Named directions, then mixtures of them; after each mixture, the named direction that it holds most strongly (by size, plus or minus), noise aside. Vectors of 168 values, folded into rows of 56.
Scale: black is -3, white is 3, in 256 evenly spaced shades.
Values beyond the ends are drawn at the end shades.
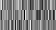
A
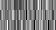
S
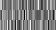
A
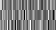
A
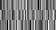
S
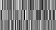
A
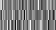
A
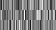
A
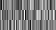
A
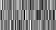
A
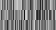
A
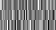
S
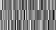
A
